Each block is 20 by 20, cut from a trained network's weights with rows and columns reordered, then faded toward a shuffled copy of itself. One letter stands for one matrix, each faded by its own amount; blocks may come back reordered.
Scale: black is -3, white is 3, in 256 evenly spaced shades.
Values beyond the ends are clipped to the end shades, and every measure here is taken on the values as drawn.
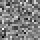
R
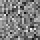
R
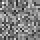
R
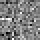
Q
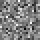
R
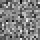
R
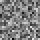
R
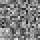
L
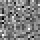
Q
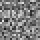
L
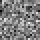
R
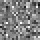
L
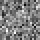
R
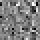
Q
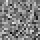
R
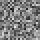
L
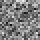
R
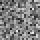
R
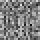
L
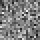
R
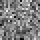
Q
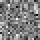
Q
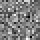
L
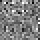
Q
